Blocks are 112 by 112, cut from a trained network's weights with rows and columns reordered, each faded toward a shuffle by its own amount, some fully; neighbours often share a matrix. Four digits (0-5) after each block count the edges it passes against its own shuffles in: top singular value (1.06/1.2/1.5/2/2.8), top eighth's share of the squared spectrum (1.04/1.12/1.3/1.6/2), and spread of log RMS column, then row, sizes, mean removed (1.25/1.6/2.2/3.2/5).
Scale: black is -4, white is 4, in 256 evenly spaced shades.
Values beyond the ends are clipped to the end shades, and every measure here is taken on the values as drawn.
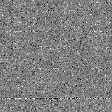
4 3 0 2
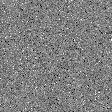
0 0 0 0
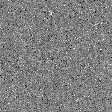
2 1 0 0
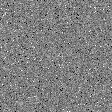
0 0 0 0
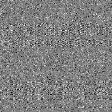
4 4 0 3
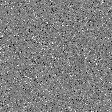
1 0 0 0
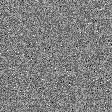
0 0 0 0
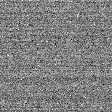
3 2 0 0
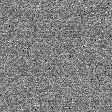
1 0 0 0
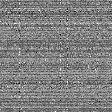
5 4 2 2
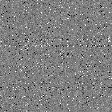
3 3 2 2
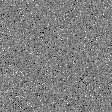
0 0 0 0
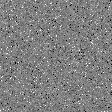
0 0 0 0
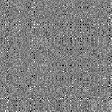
4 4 3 3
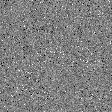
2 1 0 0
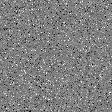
1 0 0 0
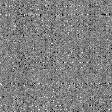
3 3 1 3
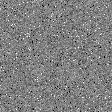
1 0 0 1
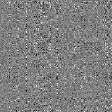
4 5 3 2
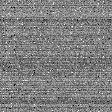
4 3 2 1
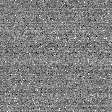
3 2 1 0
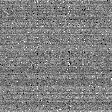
4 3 2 1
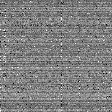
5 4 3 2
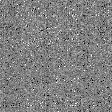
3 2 0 2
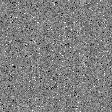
2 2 0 2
